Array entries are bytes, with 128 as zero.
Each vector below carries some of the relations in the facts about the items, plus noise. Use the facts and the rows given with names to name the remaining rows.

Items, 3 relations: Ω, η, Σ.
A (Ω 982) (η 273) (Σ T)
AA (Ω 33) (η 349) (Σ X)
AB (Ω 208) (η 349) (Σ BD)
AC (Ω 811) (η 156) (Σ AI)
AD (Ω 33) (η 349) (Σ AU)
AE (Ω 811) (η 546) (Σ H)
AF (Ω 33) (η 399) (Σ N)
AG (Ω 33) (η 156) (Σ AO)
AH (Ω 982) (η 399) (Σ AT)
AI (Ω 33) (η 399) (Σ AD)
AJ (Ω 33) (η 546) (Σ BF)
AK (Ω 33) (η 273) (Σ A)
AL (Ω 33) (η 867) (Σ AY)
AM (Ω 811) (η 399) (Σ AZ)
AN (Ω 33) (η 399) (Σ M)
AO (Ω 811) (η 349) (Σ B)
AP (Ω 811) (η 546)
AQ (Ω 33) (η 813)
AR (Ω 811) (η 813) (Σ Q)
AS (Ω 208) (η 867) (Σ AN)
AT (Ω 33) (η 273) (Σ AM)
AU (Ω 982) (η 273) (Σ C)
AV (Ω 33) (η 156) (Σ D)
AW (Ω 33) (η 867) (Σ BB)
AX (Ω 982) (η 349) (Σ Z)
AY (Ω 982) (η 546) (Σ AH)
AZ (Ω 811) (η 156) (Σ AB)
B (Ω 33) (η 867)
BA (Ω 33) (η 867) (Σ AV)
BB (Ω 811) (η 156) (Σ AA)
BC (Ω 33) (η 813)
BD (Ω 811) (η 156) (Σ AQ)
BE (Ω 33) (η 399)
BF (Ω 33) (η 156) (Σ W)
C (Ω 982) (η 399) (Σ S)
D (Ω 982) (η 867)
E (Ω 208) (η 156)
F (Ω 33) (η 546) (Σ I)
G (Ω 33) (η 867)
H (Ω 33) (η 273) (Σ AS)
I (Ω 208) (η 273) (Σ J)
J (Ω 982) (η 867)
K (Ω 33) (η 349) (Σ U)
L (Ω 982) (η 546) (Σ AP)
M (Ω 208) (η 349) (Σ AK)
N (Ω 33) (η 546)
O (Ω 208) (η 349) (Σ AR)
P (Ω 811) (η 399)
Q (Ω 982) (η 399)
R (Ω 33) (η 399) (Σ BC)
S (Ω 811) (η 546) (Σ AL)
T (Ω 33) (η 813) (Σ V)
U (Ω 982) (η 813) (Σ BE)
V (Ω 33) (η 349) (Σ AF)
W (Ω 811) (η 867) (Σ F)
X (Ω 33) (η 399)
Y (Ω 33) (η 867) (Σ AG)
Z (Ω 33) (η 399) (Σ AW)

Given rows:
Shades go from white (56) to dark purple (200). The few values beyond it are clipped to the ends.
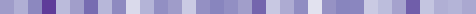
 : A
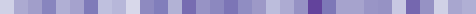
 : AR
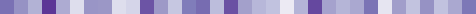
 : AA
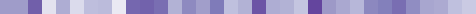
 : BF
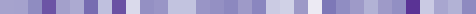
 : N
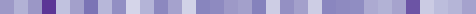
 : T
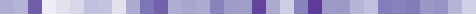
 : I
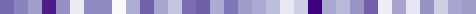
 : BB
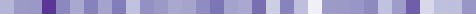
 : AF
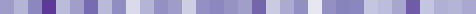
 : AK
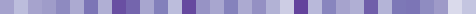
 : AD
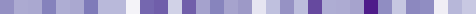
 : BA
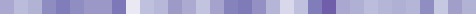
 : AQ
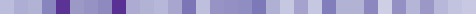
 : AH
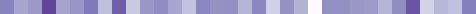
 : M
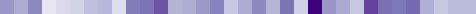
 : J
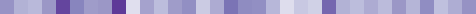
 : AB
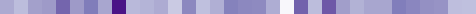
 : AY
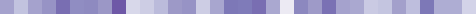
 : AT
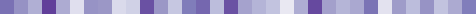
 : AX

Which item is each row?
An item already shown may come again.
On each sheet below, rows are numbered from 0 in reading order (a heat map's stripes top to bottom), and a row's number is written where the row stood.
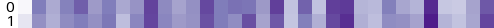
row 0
BE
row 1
K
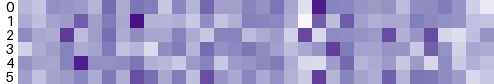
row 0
AU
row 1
AY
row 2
AS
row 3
AR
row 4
AZ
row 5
AD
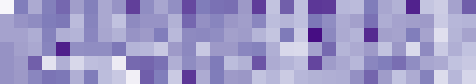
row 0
BE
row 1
E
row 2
G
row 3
AZ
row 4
BF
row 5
AV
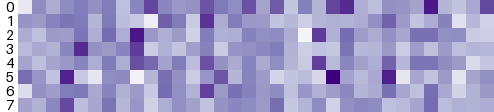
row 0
K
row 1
AV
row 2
S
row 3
AM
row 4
AD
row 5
AW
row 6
Q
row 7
H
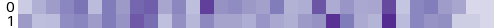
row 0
AI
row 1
AL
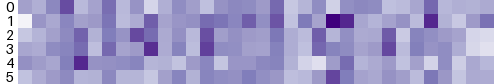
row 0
H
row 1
U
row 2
C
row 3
AC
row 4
BD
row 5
BC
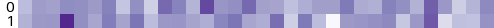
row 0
O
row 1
AN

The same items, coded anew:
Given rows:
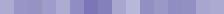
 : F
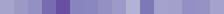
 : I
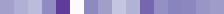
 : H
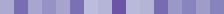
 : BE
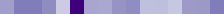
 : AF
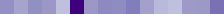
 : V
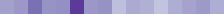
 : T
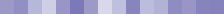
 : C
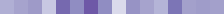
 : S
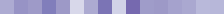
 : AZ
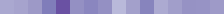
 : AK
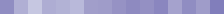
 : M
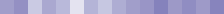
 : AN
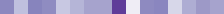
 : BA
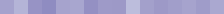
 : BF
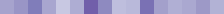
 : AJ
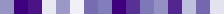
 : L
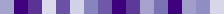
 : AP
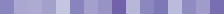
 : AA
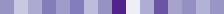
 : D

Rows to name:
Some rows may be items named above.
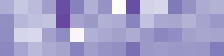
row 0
BC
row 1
AL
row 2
AS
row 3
AO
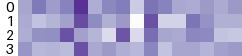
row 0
AT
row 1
BC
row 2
AQ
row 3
AL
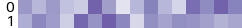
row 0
AI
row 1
AY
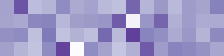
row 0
AH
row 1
AV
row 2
AB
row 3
H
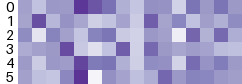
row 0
AU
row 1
AM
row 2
AC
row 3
BD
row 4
AU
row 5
H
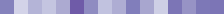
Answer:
AD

